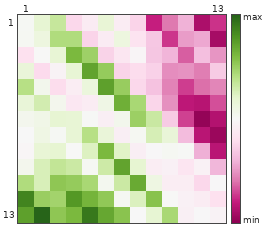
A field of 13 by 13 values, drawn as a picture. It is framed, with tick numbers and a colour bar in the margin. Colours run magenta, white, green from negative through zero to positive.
The values follow a bell shape. Streaks slant down to the right. The bottom left is the ninth with the highest average. The field climbs toward the bottom left.
